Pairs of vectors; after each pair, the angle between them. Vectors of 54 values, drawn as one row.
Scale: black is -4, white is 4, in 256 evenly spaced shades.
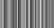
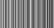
orthogonal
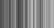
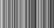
partly opposed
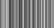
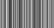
partly aligned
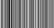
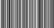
partly aligned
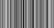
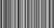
partly opposed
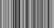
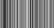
partly opposed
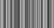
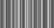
nearly opposite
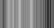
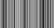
partly aligned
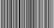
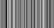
orthogonal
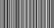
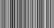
partly opposed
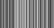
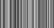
orthogonal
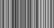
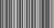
partly opposed
